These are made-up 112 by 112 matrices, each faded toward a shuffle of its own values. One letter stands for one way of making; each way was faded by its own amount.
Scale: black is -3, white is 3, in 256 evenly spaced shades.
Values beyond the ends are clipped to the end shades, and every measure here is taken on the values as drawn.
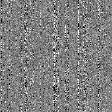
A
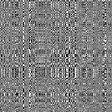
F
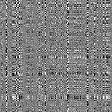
F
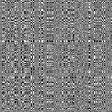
F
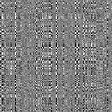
F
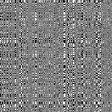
F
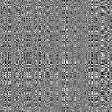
F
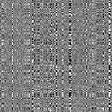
F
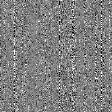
A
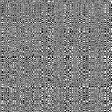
F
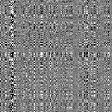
F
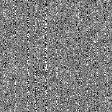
A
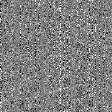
A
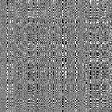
F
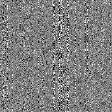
A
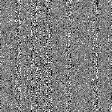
A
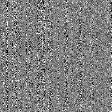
A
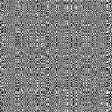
F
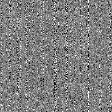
A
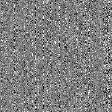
A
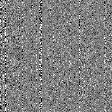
A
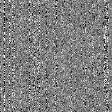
A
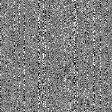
A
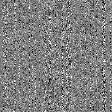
A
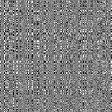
F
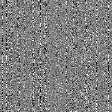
A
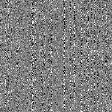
A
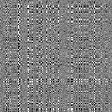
F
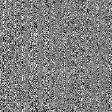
A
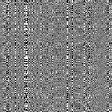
F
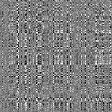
F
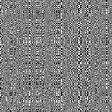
F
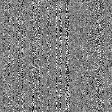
A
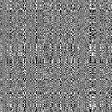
F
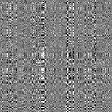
F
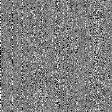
A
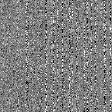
A
